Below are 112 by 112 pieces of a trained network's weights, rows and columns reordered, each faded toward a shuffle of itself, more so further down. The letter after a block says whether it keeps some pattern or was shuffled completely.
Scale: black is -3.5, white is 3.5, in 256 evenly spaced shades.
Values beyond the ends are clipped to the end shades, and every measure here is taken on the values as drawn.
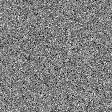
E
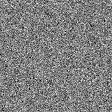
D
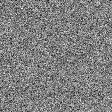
E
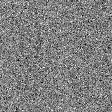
D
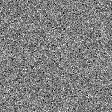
D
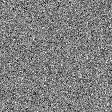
E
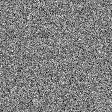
E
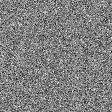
E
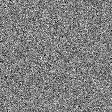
D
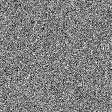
D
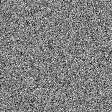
E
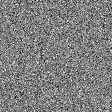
E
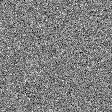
E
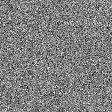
D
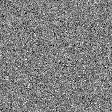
E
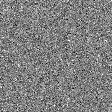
E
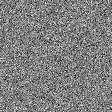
E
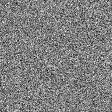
D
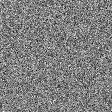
E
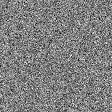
D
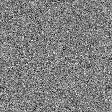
E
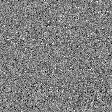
D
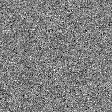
D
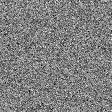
E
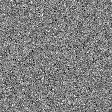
E
